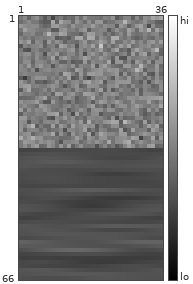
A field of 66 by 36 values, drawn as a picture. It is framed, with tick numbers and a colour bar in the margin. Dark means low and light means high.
It is made of 2 by 1 panels. Panel 1,1: middling, fine-grained. Panel 2,1: low, streaked across, faint in contrast.
